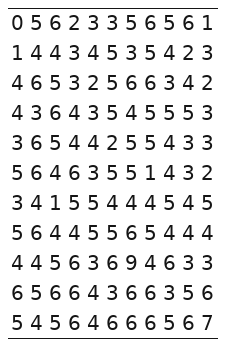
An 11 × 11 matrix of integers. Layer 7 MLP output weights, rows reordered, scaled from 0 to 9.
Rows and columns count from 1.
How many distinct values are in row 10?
4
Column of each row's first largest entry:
3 6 2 3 2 2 4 2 7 1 11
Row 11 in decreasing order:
7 6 6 6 6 6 5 5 5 4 4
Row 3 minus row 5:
1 0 0 -1 -2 3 1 1 -1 1 -1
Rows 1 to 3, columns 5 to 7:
3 3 5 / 4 5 3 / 2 5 6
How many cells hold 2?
6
